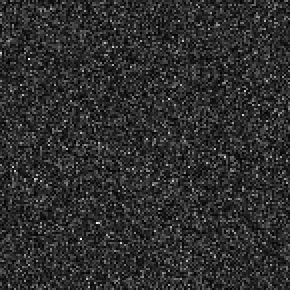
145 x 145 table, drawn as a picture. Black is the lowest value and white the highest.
There is no overall slope. Overall the values sit about 20% of the way up the scale. There is no seam. The texture is fine-grained noise. The values are skewed, with a long tail toward high values.
